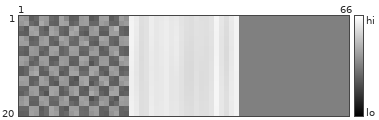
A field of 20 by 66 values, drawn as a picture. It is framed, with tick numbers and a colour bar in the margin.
It is made of 1 by 3 panels. Panel 1,1: middling, checkered, strong in contrast. Panel 1,2: very high, streaked downward, faint in contrast. Panel 1,3: middling, flat.
